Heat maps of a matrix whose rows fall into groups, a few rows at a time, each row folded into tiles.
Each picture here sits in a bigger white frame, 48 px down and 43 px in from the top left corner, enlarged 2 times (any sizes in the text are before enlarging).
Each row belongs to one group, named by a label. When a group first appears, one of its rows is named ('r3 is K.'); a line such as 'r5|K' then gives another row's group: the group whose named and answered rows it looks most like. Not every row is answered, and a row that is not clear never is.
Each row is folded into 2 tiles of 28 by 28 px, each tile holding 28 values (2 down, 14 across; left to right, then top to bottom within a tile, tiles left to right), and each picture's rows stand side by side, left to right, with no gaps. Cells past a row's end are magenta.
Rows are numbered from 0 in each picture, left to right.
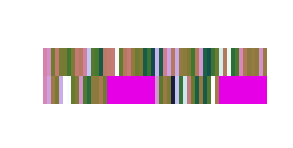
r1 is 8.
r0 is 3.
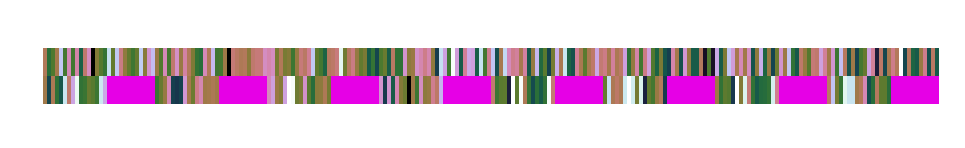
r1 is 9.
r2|3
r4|8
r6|8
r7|3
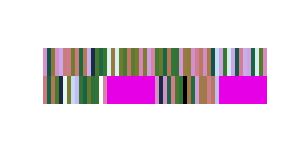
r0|8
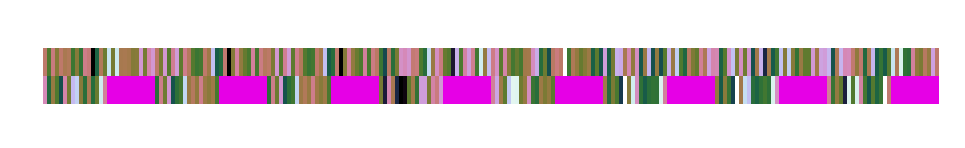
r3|9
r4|3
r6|8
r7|8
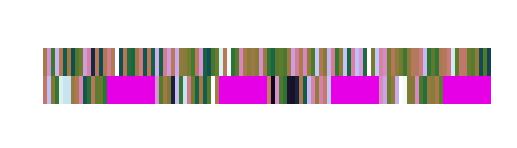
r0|3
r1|8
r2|9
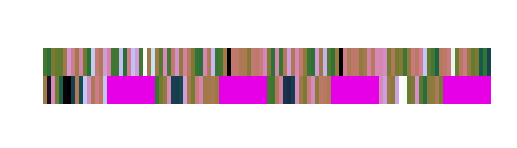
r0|9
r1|9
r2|9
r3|3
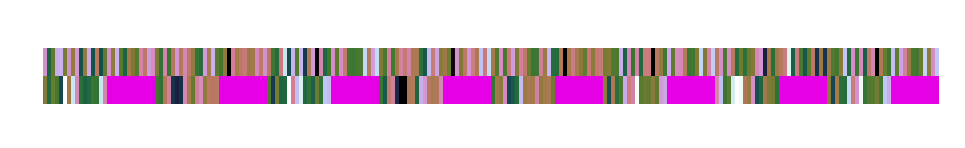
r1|9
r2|8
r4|9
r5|8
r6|3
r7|8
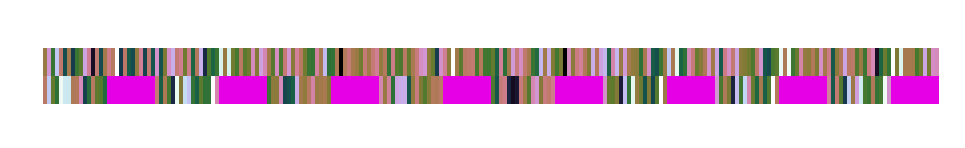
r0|3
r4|9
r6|8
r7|8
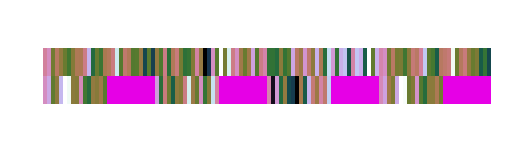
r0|3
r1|8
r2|9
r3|3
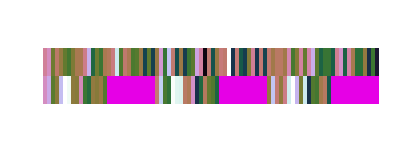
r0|3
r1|3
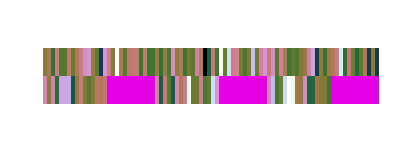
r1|8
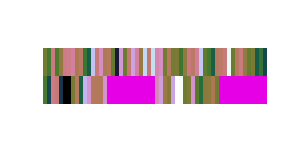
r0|9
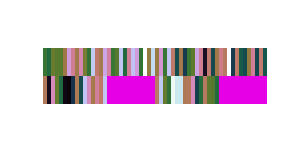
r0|9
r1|3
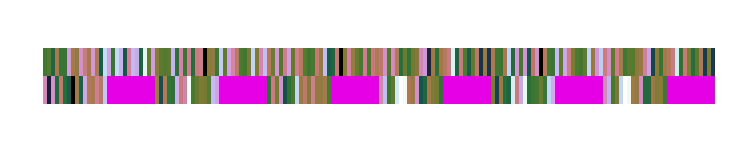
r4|8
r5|3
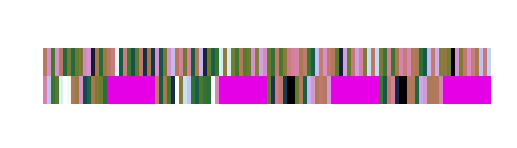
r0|3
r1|8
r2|9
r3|9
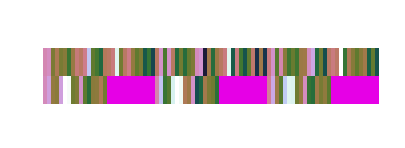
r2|3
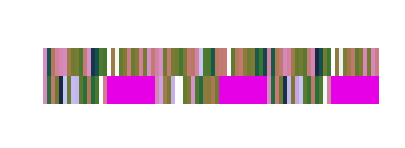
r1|3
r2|8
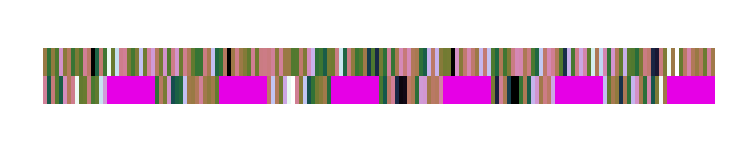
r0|8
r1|9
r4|9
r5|8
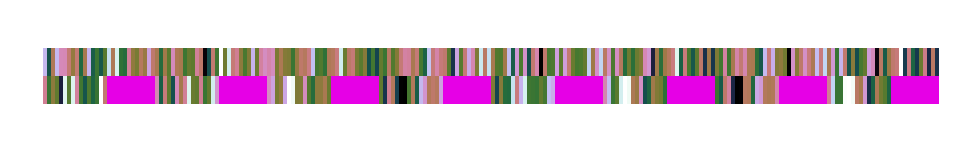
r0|8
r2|3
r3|9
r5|3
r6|9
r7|3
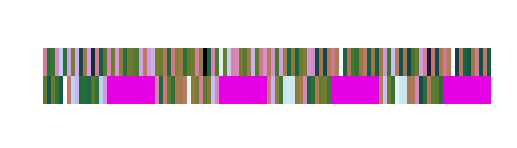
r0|8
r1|8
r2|3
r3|3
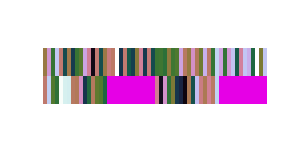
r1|9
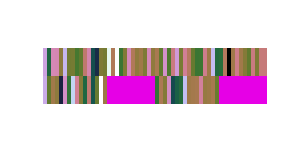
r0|8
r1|9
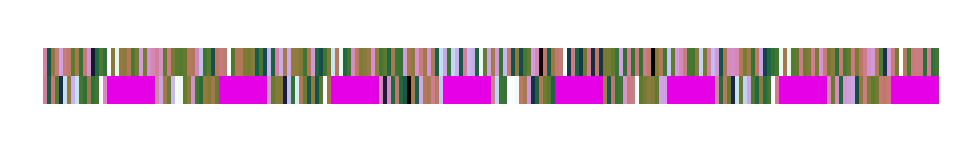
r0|8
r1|3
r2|8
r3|9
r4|3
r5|8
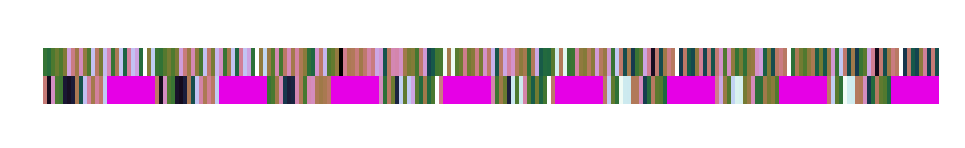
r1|9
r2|9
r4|8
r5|3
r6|3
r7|3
